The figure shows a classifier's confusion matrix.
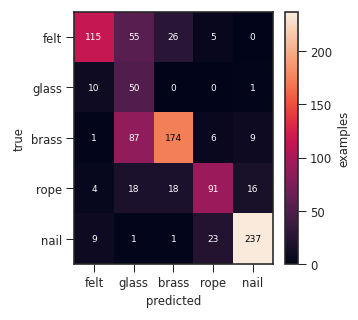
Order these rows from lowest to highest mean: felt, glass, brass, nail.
glass, felt, nail, brass
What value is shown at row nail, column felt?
9
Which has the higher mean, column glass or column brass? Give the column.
brass
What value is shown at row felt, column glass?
55
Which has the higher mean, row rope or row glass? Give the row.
rope
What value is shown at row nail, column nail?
237
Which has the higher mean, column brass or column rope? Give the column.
brass
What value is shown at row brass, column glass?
87
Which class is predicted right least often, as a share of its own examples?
felt
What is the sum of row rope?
147
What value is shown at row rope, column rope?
91
